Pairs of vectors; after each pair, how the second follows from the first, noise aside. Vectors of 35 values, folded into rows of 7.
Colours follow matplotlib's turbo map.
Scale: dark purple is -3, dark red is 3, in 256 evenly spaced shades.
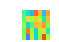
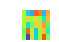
copied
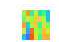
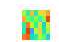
negated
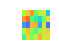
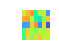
copied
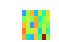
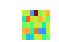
shuffled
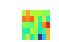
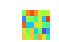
wrapped around
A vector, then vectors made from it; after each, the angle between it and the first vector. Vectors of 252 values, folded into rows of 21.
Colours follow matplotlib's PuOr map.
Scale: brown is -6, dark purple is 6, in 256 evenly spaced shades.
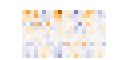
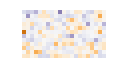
partly opposed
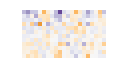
nearly opposite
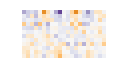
nearly opposite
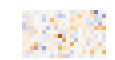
orthogonal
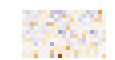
partly opposed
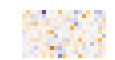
partly aligned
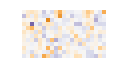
partly aligned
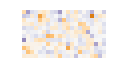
partly opposed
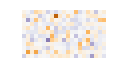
orthogonal
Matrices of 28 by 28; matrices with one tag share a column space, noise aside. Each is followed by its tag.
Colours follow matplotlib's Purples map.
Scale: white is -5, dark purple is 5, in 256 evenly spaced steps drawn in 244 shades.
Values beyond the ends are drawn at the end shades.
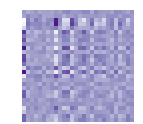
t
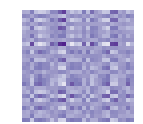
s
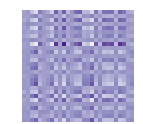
s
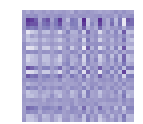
t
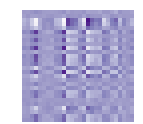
t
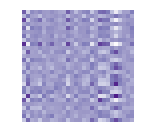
s
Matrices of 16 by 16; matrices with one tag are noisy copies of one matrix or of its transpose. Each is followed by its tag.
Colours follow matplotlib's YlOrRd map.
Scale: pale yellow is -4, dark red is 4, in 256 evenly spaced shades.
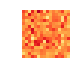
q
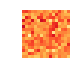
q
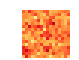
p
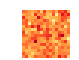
p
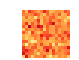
p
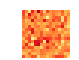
q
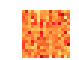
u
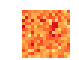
q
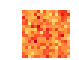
p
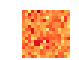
q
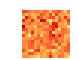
q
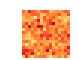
p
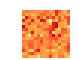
q
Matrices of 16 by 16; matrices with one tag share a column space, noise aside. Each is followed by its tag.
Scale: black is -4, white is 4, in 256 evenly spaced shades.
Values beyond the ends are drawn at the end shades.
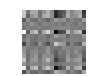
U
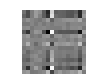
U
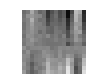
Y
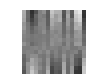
Y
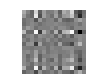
U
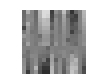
Y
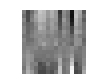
Y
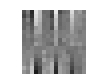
Y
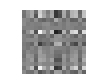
U
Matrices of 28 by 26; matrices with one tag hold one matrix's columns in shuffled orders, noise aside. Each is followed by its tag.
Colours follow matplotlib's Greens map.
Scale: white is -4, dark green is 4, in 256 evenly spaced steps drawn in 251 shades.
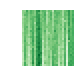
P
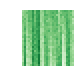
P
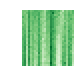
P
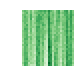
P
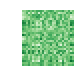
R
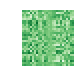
R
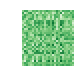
R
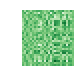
R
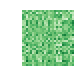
R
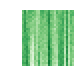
P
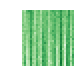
P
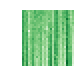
P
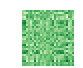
R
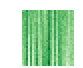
P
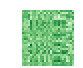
R
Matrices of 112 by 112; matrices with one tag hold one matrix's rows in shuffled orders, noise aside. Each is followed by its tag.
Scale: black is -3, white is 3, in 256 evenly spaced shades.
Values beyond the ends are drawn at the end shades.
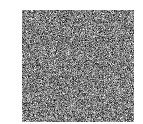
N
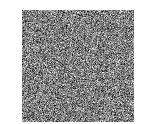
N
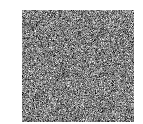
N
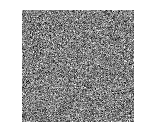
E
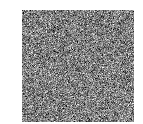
N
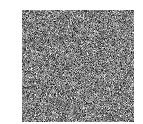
N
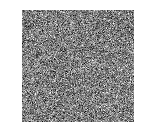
N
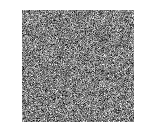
N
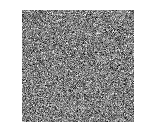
E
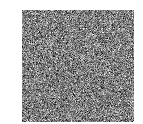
N
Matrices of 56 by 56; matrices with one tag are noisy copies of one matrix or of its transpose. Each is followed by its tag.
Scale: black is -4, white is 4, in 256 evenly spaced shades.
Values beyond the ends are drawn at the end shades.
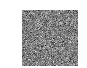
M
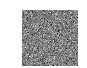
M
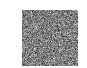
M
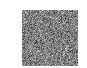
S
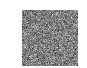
M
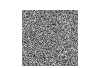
S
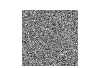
S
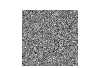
M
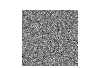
M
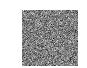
M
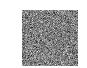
S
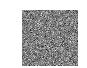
M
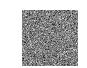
S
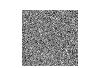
S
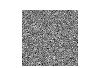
M
